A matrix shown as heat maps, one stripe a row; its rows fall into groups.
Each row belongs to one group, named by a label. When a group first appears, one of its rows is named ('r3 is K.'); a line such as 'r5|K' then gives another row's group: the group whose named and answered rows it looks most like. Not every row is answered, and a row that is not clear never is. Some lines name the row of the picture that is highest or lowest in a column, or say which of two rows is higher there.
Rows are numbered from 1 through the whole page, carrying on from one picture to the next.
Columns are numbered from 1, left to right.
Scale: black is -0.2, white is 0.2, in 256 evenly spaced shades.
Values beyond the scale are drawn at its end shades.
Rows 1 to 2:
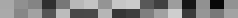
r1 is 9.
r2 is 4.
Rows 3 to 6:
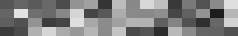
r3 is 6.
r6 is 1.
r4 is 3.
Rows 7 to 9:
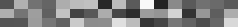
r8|4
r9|9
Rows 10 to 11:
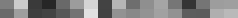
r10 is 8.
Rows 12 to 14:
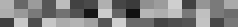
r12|4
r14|3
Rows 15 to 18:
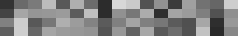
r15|6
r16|1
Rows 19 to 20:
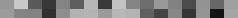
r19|8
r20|9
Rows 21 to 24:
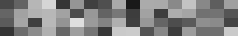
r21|6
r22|1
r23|3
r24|6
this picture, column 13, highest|22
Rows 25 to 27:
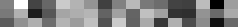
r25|3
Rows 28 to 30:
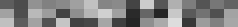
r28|1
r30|4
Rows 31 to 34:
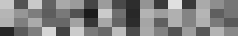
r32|4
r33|4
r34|6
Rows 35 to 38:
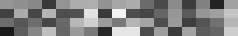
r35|9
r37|9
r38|6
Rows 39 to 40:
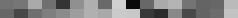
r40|9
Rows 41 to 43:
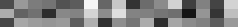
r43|1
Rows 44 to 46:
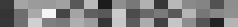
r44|1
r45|6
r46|1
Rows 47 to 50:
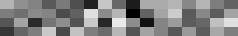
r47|4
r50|6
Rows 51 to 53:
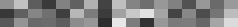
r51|8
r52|6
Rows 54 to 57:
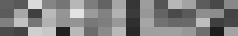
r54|1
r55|3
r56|3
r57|6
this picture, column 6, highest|55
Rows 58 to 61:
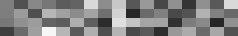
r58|9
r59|3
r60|6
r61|1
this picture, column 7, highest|58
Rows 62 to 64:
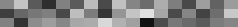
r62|8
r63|6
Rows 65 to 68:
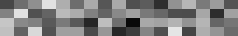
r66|3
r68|4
